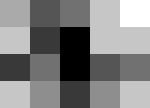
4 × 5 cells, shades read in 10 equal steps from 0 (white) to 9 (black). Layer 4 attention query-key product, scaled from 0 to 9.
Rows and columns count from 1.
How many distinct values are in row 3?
4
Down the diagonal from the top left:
3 7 9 4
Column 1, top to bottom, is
3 2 7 2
